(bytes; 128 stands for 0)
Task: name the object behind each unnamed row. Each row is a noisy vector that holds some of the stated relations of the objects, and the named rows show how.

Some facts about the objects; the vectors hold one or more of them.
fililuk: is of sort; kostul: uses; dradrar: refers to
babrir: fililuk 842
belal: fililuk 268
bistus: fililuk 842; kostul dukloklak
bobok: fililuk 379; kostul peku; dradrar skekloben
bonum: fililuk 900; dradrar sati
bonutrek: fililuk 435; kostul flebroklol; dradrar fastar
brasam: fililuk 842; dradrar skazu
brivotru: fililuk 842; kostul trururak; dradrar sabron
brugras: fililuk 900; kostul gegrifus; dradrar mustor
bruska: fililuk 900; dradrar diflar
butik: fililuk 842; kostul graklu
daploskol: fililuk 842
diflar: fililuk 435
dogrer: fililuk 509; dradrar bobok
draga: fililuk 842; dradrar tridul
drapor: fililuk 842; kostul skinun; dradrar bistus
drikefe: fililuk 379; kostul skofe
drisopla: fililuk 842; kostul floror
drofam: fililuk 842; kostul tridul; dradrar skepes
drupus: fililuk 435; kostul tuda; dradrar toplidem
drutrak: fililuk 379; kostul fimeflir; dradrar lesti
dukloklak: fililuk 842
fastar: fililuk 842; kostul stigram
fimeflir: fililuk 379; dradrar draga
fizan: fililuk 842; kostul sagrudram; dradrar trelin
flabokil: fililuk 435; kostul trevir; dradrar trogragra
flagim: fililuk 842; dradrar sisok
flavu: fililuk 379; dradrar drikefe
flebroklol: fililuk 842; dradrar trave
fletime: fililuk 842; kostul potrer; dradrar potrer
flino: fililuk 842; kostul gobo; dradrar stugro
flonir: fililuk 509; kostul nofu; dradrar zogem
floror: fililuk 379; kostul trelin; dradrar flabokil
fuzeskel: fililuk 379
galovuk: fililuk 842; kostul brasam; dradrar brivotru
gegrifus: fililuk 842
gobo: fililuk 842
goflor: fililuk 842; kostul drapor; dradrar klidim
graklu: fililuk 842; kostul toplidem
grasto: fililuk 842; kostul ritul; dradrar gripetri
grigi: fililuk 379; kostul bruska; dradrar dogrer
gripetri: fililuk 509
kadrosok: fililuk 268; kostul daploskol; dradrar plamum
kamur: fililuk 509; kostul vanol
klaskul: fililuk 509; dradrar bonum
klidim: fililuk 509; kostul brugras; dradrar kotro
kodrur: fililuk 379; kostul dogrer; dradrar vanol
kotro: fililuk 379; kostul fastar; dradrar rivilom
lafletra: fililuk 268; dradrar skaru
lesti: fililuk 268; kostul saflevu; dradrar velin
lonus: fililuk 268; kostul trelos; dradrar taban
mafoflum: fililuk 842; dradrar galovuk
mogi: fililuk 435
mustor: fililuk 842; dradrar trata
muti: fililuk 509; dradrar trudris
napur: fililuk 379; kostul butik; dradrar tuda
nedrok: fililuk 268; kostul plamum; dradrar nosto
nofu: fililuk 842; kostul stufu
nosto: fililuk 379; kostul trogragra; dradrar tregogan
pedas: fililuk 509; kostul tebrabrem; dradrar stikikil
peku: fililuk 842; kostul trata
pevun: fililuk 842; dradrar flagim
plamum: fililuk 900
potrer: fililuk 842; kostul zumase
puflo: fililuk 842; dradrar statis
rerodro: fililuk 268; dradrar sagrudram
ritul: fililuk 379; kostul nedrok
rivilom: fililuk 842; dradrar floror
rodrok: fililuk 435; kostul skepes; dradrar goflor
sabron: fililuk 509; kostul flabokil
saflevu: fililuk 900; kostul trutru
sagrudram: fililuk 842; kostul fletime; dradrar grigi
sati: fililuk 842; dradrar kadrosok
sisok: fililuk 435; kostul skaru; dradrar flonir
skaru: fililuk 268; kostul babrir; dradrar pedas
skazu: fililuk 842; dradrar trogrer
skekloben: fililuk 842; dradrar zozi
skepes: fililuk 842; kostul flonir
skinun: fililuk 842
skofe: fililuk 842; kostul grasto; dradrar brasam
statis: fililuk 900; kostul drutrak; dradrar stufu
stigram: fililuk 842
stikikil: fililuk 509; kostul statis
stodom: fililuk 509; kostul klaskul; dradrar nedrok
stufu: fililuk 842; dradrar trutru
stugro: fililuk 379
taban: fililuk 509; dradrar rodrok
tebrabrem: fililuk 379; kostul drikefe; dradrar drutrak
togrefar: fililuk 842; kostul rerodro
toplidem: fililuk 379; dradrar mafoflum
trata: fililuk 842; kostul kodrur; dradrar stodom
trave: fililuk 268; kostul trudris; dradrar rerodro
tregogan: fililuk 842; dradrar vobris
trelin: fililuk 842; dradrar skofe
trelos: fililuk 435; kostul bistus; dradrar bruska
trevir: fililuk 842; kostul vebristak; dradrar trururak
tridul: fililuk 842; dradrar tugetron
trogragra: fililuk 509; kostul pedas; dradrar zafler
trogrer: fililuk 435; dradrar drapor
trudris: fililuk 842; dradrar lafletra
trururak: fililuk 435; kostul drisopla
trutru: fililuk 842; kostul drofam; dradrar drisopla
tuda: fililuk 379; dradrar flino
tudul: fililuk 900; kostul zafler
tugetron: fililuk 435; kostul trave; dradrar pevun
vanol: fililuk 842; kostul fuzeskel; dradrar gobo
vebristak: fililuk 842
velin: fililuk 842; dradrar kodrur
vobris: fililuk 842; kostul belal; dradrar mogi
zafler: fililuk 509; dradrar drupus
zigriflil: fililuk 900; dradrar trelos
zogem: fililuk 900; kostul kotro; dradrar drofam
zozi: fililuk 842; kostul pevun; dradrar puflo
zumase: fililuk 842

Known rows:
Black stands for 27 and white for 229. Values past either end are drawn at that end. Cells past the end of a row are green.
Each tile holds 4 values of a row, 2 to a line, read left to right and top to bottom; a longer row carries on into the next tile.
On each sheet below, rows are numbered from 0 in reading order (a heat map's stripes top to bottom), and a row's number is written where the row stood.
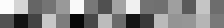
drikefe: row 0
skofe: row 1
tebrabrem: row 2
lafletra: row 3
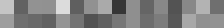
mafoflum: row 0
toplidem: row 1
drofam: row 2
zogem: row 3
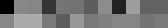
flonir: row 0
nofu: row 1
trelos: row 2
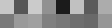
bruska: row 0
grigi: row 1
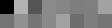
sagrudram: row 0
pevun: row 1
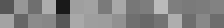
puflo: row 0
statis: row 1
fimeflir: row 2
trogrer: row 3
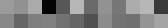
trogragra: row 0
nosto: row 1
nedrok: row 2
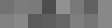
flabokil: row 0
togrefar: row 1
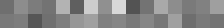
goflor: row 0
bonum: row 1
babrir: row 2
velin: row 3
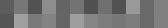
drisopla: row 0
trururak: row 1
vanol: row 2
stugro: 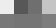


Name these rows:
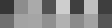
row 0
trave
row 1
zafler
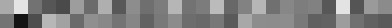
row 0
grasto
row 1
skekloben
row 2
brivotru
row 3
flavu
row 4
brugras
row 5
drupus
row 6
rivilom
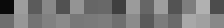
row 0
trutru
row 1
bonutrek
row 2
kodrur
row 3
lonus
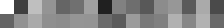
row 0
plamum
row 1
klidim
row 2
potrer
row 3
taban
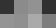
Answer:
stodom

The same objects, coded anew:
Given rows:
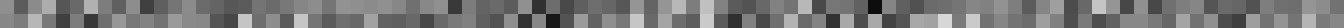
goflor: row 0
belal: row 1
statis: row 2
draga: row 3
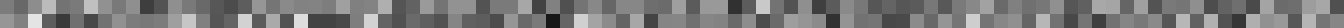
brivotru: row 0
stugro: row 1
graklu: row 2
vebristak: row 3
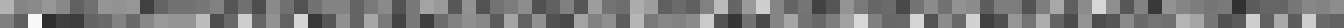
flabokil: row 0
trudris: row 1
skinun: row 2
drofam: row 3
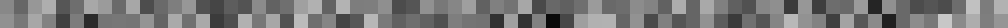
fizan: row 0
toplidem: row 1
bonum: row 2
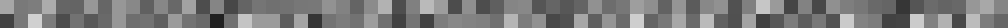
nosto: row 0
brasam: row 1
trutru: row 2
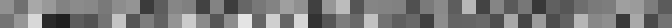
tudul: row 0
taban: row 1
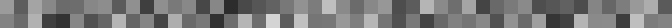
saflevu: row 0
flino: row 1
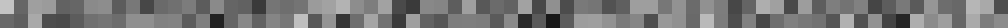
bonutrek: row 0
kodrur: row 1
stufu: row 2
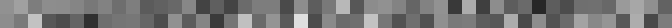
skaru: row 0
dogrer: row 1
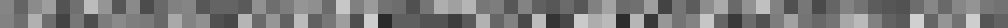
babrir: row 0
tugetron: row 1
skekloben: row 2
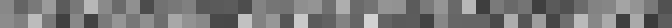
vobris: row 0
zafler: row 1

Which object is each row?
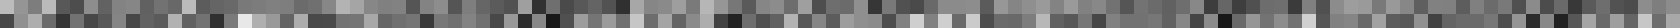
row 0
kotro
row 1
kadrosok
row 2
zogem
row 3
nedrok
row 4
lesti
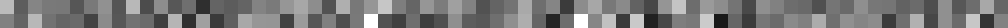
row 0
gripetri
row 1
floror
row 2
trelos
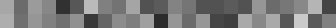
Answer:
butik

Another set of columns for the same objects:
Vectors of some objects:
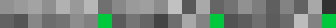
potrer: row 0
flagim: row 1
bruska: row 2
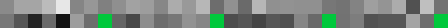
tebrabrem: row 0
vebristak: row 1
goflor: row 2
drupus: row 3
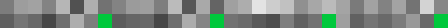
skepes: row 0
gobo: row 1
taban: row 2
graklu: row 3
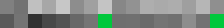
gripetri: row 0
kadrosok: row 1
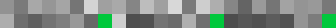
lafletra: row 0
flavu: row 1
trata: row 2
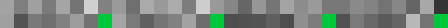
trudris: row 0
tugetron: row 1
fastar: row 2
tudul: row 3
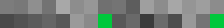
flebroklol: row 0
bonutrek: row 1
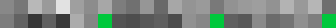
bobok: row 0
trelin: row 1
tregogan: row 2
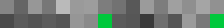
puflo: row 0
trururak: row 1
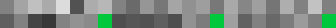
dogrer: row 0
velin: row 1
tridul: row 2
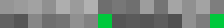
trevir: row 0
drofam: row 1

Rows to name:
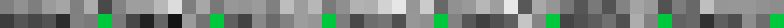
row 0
skofe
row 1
drikefe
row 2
stufu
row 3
ritul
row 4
kodrur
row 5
statis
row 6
rodrok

